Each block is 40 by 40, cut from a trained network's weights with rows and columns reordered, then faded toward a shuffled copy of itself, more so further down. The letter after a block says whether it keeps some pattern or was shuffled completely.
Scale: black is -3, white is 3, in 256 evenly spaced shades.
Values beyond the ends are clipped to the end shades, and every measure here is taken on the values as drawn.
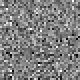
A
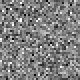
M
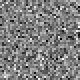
A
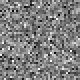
M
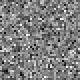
M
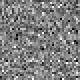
A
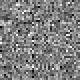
A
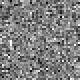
A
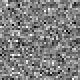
A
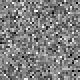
M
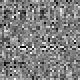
A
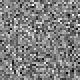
A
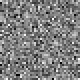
A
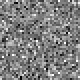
M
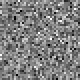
M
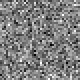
M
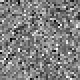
M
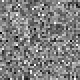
A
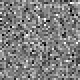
M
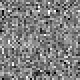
A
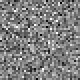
M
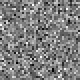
M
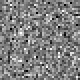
A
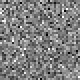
M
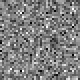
A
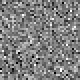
M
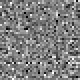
A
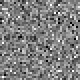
A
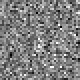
A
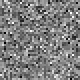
M
